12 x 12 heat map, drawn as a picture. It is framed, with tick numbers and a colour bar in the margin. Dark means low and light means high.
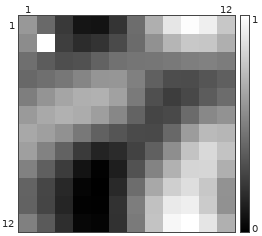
Roughest part: top left. Odd rows or columns: none. Average level on the scale: 50%. Ninth with the highest average: bottom right. Lone odd cells: 1, higher than its neighbours.
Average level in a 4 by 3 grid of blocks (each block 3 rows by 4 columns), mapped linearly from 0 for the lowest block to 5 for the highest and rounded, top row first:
114 / 321 / 204 / 015
